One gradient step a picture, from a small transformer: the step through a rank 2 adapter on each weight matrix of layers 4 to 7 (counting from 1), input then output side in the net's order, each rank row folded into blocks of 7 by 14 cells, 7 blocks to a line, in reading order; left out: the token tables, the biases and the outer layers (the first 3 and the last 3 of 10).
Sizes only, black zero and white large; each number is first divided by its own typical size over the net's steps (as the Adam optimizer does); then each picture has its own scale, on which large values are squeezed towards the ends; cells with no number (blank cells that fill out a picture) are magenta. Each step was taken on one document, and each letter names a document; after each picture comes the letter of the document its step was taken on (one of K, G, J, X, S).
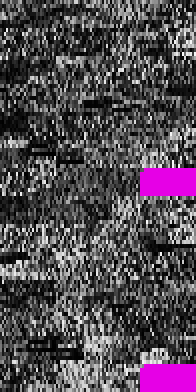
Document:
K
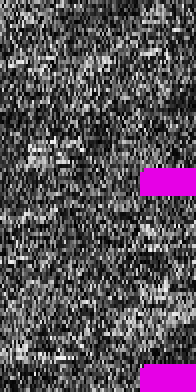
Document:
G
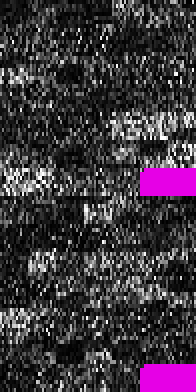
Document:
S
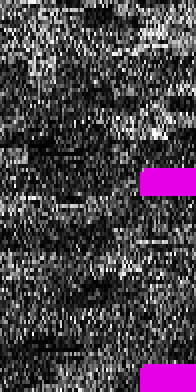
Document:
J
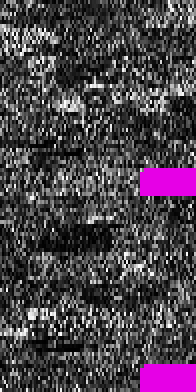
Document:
J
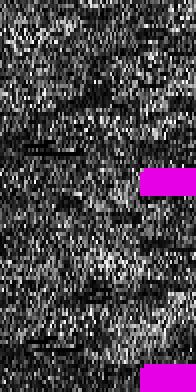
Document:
J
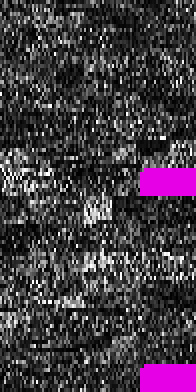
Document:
S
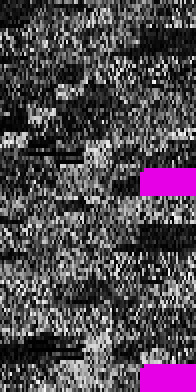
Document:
K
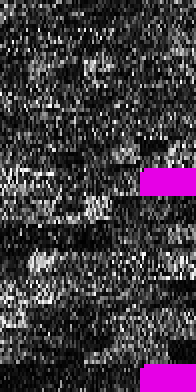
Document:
S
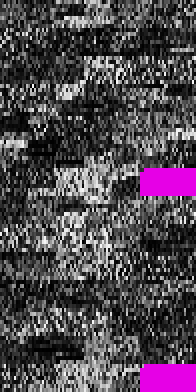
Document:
K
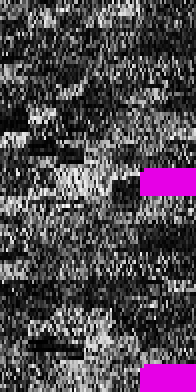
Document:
K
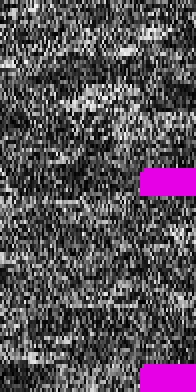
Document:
G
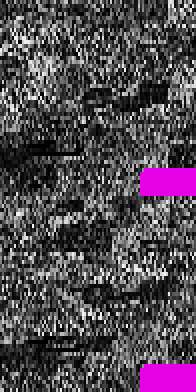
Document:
J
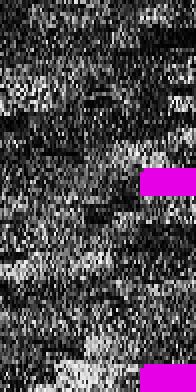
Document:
K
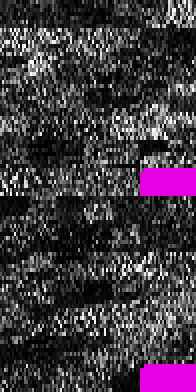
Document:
J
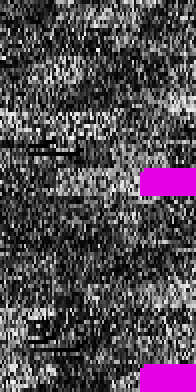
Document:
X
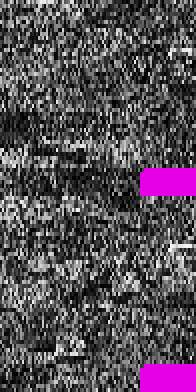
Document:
G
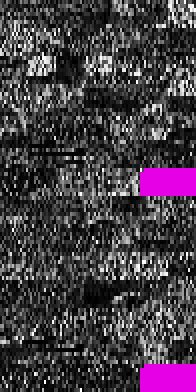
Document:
J
